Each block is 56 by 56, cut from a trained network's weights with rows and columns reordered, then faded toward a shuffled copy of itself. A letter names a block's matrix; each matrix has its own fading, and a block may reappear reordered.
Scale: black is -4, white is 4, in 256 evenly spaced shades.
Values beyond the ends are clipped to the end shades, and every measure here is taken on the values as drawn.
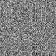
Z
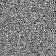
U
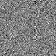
U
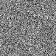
U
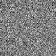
Z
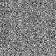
Z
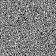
U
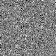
U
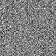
Z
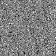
U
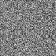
Z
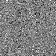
U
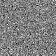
U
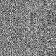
Z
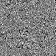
U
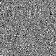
U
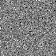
U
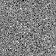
U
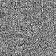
Z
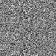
Z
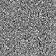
Z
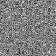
Z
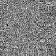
Z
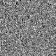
U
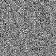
U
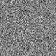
Z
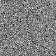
U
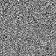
Z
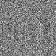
Z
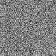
Z
